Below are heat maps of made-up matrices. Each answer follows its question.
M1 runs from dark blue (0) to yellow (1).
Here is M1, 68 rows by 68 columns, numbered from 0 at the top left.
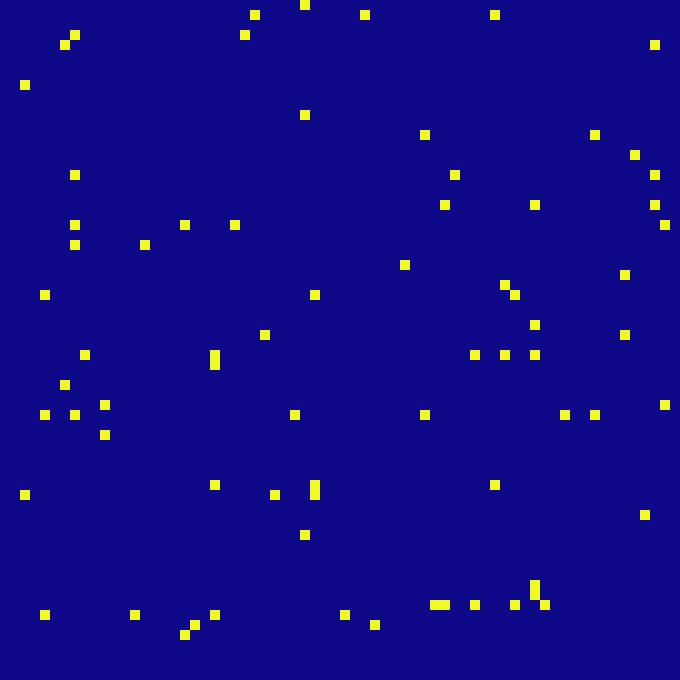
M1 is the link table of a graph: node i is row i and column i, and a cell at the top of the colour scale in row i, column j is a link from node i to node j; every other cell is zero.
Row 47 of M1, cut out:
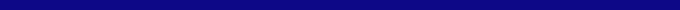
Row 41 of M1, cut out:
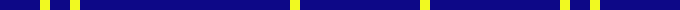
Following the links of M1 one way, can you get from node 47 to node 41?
no
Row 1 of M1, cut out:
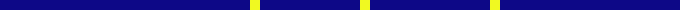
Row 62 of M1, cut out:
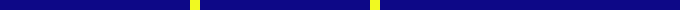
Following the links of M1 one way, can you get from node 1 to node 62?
yes
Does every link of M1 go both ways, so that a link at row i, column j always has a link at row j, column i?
no
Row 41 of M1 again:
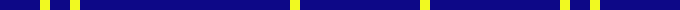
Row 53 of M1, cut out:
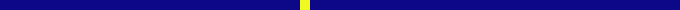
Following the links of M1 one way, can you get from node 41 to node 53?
yes
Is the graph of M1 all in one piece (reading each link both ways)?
no
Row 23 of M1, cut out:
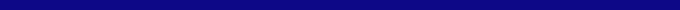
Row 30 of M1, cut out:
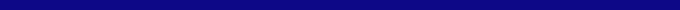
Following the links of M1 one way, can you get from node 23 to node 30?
no
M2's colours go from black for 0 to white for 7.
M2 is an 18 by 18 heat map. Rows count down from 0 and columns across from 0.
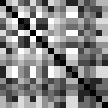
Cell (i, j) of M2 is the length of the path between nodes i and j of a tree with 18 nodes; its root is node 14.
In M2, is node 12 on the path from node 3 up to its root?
no
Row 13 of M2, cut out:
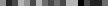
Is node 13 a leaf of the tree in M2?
no
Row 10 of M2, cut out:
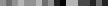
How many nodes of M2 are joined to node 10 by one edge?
3
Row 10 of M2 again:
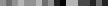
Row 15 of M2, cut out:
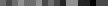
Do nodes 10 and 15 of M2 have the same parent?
no
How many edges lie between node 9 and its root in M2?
3
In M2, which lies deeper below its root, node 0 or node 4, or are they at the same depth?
the same depth
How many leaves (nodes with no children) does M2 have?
9
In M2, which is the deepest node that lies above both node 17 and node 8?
15
